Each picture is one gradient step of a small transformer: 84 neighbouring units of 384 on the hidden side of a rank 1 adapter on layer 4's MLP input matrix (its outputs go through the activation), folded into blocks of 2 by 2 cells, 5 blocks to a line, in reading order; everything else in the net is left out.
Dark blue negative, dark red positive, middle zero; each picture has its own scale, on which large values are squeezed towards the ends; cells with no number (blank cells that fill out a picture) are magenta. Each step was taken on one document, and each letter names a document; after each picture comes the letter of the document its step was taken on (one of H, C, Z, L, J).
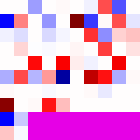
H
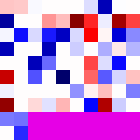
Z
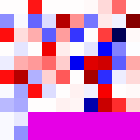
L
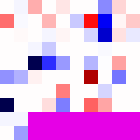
H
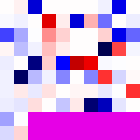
L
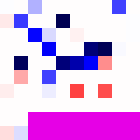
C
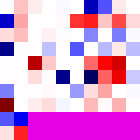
Z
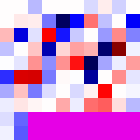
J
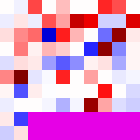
L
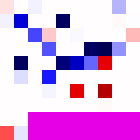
C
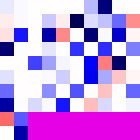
Z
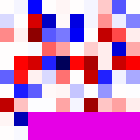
L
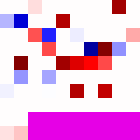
C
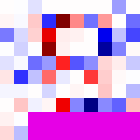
J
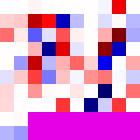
J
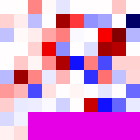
L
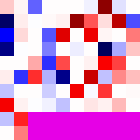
Z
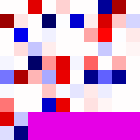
H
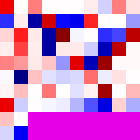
J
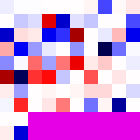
J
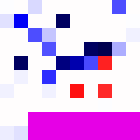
C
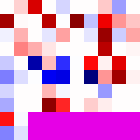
H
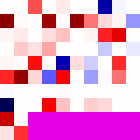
H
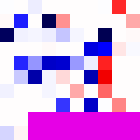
C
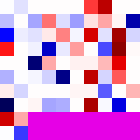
Z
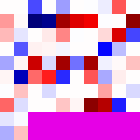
J
